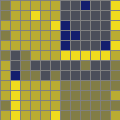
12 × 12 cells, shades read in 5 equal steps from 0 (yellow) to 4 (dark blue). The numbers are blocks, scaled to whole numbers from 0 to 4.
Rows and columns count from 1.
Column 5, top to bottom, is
1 1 1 1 1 1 3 3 1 1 1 1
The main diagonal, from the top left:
2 1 1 1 1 1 3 3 2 2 2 1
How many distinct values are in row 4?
4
